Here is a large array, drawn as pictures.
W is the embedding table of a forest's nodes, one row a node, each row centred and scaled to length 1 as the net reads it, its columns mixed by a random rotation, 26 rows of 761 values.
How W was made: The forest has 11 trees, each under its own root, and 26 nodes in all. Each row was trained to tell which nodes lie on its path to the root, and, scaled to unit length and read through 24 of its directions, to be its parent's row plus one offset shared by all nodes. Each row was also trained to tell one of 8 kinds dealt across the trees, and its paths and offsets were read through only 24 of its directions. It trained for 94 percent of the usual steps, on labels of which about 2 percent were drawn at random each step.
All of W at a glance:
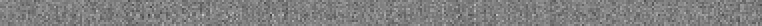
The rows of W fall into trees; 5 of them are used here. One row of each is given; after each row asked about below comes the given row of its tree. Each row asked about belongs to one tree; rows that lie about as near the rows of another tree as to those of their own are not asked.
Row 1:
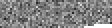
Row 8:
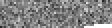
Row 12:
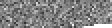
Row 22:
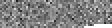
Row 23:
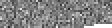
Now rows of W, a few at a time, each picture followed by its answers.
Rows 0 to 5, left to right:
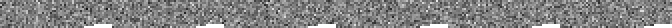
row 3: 23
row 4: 8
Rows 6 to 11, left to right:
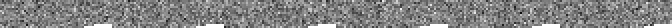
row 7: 22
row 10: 1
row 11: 8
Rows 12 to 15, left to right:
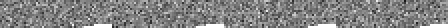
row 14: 12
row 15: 12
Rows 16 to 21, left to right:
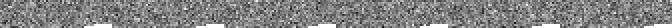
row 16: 8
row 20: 1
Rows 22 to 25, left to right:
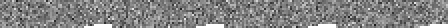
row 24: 1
